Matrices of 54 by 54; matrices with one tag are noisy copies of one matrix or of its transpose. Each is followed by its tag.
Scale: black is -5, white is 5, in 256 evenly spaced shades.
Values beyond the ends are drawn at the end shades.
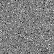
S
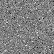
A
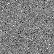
S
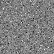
S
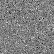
A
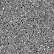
S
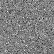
A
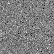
S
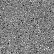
S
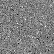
A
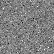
S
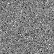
S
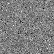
S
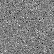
A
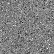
S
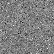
S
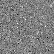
A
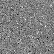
A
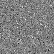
A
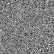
S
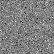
S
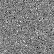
A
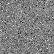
S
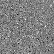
A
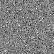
A
